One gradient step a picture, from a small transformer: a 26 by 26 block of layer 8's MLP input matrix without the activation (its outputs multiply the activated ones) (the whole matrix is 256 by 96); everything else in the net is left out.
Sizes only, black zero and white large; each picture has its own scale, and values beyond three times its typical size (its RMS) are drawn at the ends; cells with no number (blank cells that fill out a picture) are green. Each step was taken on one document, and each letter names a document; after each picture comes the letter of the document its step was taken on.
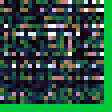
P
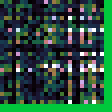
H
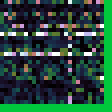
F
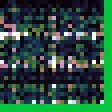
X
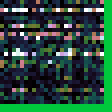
P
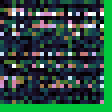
X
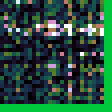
H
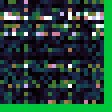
F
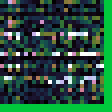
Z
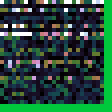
P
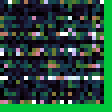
Z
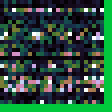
X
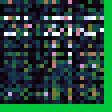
H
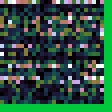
F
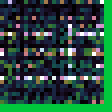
Z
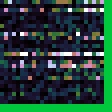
P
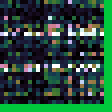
H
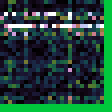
F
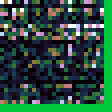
P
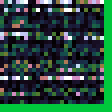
P
